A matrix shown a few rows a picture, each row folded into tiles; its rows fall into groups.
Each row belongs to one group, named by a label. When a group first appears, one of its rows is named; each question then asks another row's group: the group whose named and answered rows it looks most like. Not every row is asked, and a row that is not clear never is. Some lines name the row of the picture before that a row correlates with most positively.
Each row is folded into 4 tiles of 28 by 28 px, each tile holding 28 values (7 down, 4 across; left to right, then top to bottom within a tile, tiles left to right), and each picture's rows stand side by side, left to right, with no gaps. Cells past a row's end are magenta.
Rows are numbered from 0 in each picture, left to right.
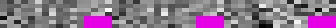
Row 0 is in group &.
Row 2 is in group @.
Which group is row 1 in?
&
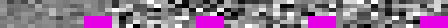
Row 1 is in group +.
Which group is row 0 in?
&
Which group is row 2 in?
&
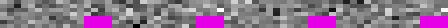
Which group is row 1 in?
&
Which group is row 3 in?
&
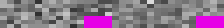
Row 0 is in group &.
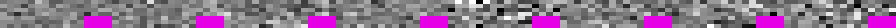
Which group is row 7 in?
+
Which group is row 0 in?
+
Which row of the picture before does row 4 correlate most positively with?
1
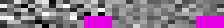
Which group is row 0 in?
+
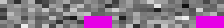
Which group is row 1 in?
+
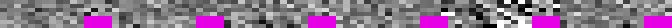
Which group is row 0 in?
@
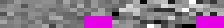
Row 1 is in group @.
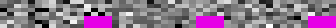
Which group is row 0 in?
@
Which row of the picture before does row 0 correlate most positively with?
1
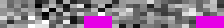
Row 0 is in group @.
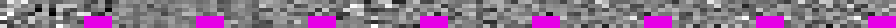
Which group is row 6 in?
+
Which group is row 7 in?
+
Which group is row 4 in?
@
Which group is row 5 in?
+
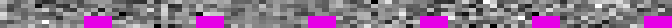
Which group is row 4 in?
+
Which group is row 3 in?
&
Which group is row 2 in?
&
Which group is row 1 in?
&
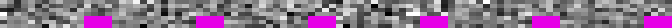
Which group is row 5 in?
@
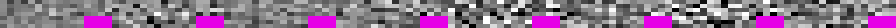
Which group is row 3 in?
@
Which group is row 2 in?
@
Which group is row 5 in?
&
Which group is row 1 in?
+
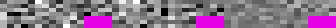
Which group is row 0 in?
+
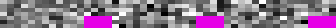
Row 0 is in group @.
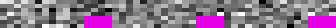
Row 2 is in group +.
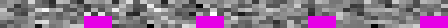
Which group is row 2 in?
+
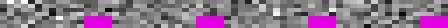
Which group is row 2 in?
&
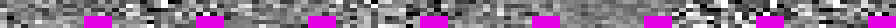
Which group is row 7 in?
@
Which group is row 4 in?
&
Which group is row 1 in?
@
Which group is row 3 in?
&
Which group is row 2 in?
@
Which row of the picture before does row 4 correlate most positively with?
2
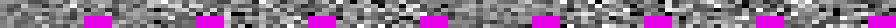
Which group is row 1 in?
@
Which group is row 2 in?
+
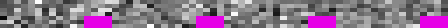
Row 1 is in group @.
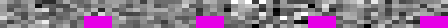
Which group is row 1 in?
+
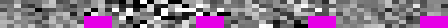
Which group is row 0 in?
@
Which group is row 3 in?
@
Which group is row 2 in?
@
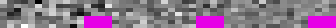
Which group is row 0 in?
&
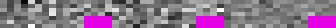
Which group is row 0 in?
&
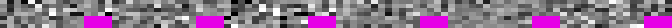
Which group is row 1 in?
+
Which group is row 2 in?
&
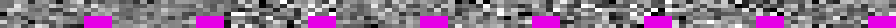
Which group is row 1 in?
&
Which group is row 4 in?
&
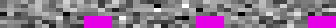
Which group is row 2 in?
+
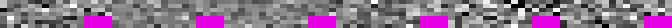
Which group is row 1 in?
+
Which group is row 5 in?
+
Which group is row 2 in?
&
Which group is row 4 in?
+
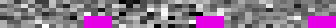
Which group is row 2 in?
+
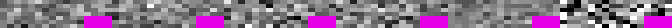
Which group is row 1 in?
@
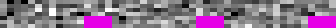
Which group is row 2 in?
&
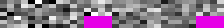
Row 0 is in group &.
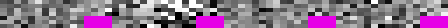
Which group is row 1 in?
@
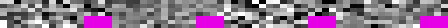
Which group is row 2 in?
&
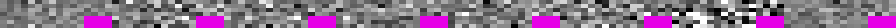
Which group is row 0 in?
&
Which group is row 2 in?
+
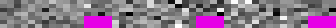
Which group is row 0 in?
@
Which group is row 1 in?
+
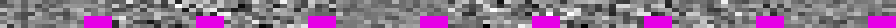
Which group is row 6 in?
@
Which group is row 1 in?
+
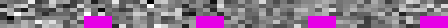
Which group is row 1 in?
&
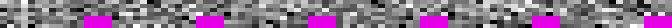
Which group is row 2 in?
@
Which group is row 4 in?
@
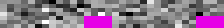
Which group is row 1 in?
+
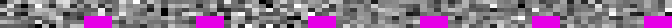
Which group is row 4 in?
+
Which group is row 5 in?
&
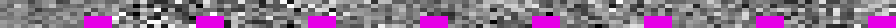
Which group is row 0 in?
@
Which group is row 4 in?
@
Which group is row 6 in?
+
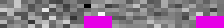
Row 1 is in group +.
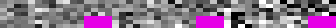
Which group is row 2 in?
+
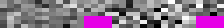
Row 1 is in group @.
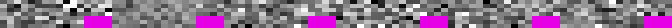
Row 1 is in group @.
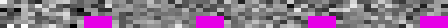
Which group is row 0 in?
&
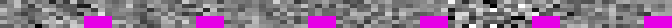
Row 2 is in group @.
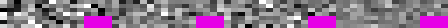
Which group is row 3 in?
@
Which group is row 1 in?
&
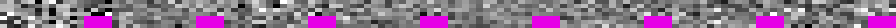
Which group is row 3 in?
+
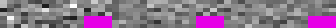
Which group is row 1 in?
@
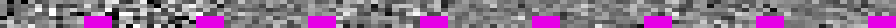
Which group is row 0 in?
&
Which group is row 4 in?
+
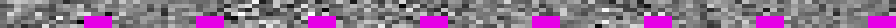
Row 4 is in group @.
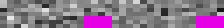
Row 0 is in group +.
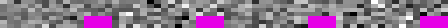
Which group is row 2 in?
@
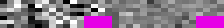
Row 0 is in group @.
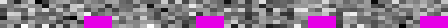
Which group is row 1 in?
@
